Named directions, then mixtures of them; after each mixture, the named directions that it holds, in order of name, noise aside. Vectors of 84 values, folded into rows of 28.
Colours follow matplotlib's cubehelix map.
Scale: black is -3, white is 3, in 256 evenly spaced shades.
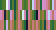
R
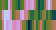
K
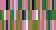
R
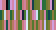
R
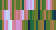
K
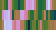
K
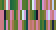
R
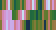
K, R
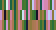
R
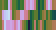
K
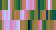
K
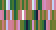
K, R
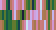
K, R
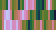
K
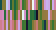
K, R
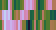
K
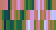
K
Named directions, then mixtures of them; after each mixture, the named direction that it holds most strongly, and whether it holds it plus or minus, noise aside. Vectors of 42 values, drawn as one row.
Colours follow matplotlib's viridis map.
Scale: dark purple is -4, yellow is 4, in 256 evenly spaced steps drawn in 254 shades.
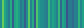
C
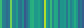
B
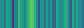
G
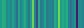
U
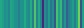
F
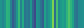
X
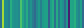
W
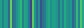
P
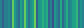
C, minus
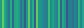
C, plus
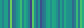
P, plus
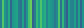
P, minus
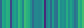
B, minus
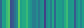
B, minus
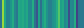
U, plus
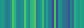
X, minus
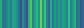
P, minus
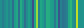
U, minus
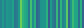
C, minus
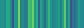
G, plus
